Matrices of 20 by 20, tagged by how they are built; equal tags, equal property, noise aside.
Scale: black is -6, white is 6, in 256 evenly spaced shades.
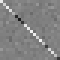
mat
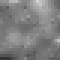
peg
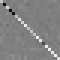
mat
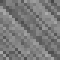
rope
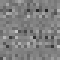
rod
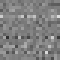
rod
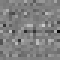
rod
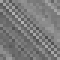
rope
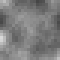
peg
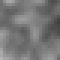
peg
